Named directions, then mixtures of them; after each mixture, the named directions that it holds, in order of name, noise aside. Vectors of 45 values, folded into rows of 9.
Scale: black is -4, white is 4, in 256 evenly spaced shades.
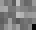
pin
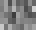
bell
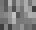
bell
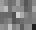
bell, pin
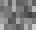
bell, pin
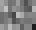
bell, pin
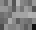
bell, pin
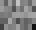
bell, pin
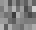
bell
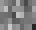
bell, pin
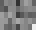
pin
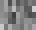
bell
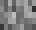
bell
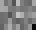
pin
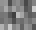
bell, pin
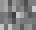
bell, pin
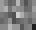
bell, pin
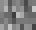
bell, pin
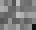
pin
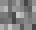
bell, pin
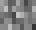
bell, pin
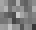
bell, pin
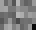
pin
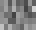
bell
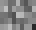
bell, pin
